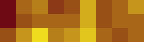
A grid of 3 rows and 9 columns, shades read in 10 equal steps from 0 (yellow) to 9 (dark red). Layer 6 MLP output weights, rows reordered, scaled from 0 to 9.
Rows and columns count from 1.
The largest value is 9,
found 2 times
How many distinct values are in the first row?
7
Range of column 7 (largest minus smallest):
1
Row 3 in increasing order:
0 1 3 3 4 5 5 6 6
